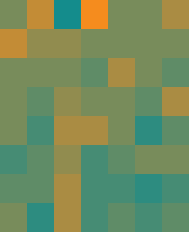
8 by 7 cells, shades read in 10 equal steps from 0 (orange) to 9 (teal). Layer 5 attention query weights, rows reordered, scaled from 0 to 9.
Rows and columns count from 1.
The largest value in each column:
7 8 9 7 7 8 7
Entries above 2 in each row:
5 6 7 7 7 7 7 7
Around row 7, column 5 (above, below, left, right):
6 6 7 8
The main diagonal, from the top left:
5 4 5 5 5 5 7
